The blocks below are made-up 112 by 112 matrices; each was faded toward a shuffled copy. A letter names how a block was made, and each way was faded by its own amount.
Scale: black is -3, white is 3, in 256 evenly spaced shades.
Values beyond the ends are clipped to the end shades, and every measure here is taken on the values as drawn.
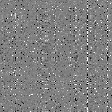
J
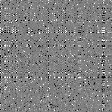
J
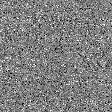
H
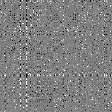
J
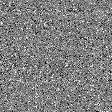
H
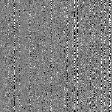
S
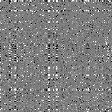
J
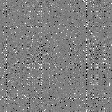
J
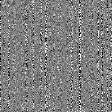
S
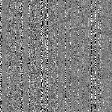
S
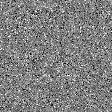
H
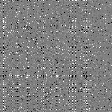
J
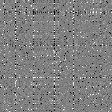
J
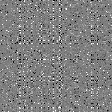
J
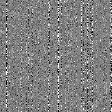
S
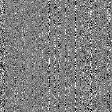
S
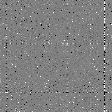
J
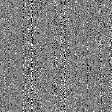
S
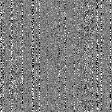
S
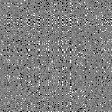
J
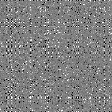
J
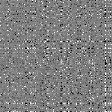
J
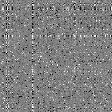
J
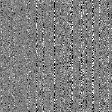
S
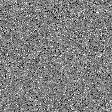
H
